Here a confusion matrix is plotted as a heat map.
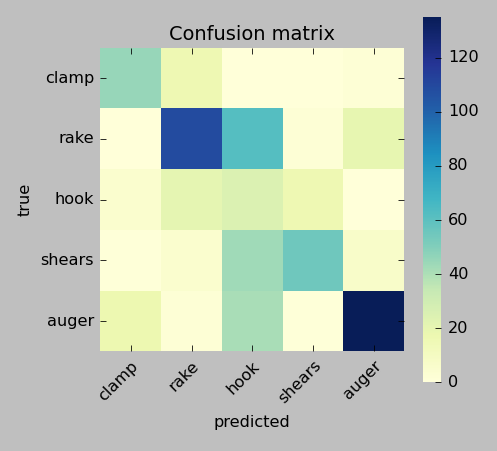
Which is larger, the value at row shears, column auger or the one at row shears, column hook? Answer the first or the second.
the second
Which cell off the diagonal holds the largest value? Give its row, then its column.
rake, hook
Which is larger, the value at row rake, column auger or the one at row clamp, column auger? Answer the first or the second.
the first
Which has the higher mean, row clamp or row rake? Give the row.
rake
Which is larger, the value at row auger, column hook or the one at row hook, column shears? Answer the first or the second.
the first
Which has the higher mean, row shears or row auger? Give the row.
auger
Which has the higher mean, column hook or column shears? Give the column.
hook
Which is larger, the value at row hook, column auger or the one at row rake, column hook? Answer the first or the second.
the second
